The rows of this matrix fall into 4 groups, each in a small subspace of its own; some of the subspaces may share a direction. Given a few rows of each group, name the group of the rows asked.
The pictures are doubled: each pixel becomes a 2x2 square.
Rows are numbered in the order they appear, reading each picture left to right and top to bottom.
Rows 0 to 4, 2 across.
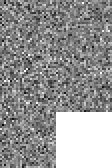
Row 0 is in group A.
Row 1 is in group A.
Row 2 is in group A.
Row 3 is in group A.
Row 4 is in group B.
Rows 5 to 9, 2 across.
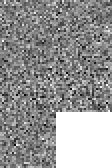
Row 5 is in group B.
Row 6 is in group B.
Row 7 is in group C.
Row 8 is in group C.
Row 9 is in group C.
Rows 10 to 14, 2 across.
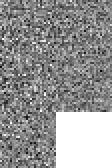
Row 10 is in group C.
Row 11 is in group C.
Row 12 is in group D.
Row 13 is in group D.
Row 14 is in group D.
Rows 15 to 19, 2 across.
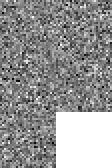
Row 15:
B
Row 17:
D
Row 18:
A
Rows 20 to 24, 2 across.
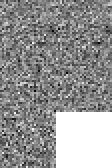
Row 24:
B
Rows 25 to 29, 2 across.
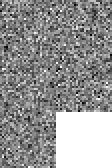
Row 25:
D
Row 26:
B
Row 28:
B
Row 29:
A
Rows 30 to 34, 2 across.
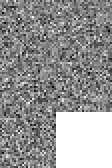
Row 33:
B
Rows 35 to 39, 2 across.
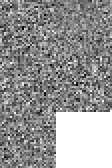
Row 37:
D
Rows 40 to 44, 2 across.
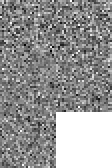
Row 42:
D
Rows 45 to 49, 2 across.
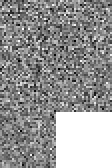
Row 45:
D
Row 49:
A
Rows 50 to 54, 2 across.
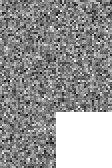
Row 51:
B
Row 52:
A
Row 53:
A
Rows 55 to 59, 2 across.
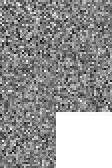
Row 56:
C
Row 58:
C
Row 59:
C
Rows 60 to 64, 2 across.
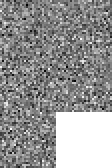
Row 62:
D
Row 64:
C
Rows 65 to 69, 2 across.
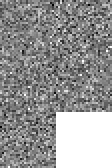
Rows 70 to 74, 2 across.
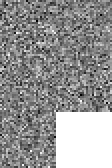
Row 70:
C
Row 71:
D
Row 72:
B
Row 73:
C
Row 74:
A
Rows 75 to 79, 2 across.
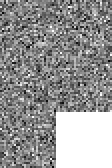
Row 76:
B
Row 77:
B
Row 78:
D
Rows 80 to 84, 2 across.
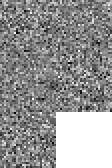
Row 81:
A
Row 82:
C
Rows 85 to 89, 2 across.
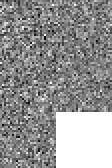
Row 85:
D
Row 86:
A
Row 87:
C
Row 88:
B
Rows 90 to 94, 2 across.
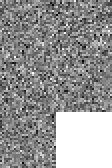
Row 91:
C
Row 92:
B
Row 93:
D
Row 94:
A
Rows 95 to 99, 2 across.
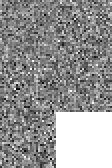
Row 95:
D
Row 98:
A
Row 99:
C
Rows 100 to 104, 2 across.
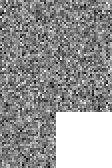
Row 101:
A
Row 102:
D
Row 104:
A
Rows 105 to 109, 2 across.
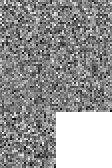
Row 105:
A
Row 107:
A
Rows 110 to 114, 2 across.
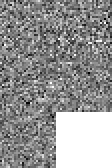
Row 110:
A
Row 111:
C
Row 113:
B
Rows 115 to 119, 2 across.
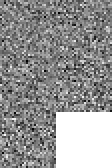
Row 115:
A
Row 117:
D
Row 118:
D
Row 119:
B
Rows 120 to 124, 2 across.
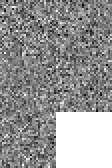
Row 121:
D
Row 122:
C
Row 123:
D
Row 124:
A
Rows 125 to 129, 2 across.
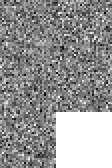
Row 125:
B
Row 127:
D
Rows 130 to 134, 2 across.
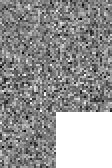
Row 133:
B
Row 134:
D
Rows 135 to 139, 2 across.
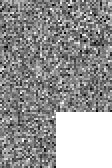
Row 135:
D
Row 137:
B
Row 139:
D
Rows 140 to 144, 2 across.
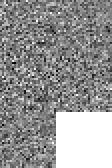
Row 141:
D
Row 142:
B
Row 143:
A
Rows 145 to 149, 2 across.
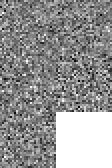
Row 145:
B
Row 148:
A
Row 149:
A
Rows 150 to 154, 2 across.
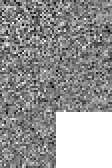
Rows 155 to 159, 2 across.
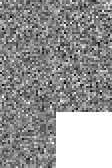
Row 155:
C
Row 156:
A
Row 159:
A
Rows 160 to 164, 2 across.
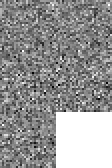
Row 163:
B
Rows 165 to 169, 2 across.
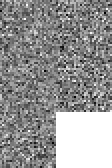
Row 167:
D
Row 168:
D
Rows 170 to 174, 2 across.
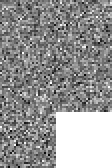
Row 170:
A
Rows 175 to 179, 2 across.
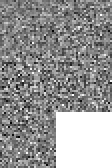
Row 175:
C
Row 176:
D
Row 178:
C
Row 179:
D
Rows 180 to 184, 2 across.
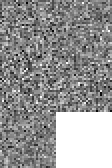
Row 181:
A
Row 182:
A
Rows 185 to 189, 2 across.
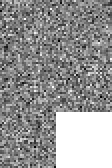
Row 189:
B
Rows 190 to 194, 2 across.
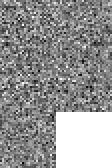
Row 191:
B
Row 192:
C
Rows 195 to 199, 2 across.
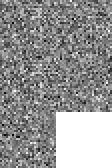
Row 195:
A
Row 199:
D
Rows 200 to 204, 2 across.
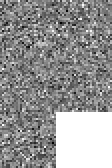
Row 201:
D
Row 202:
B
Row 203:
C
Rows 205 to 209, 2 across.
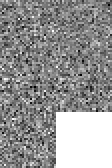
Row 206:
A
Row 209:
B
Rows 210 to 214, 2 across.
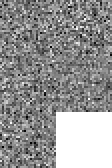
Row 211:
B
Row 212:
D
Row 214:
D
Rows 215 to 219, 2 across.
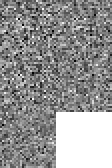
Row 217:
A
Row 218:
A
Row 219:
B
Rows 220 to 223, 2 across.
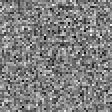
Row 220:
D
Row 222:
A
